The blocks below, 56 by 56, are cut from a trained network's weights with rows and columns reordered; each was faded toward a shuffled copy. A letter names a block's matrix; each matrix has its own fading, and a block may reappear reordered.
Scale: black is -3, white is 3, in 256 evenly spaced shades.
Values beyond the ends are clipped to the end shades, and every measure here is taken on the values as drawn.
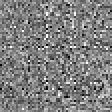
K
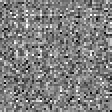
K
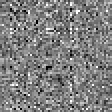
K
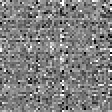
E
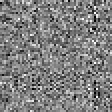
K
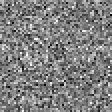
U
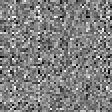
K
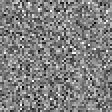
U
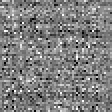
E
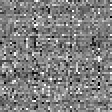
E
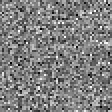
U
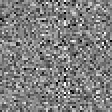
K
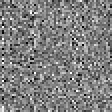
K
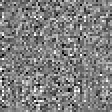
K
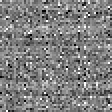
E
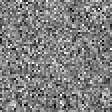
U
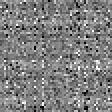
E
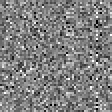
K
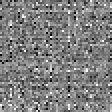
E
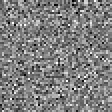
U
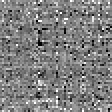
E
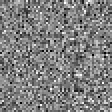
U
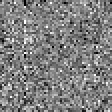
K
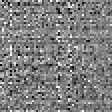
E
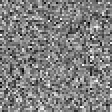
U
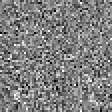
U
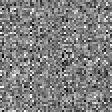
K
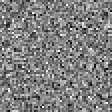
U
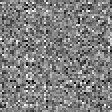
K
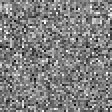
U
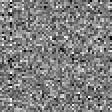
K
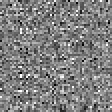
K
